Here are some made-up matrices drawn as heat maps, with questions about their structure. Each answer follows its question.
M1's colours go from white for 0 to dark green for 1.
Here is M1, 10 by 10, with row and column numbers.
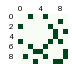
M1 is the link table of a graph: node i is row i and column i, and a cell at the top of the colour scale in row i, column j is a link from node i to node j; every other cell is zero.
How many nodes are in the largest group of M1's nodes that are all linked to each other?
3
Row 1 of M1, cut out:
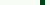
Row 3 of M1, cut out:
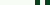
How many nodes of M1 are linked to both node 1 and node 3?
0
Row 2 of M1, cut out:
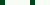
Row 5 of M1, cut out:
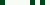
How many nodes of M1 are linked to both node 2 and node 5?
2
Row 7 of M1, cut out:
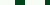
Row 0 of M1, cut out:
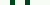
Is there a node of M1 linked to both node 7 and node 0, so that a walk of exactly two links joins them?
no
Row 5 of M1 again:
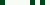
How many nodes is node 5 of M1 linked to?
3
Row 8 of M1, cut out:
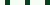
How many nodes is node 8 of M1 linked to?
3
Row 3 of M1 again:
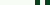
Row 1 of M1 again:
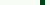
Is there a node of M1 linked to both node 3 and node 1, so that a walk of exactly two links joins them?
no
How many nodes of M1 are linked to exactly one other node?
2
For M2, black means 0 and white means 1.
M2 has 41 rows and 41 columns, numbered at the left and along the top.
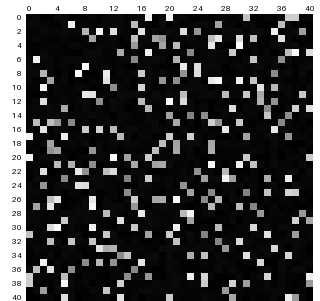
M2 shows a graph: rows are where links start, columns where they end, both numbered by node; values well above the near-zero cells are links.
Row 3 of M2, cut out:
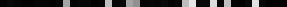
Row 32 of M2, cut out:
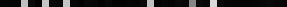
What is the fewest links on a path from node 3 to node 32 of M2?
1
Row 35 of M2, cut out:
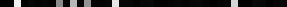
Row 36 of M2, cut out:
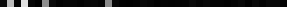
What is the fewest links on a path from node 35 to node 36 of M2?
5
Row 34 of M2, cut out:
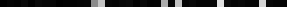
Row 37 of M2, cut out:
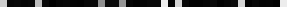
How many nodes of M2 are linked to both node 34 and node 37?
3
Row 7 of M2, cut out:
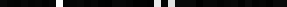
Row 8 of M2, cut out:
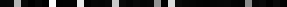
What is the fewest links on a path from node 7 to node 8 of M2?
1
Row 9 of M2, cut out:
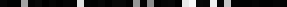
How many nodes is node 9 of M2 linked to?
8
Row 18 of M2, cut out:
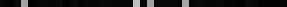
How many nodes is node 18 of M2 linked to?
4
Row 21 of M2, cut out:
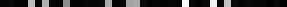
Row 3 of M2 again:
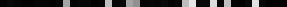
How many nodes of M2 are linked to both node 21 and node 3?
7
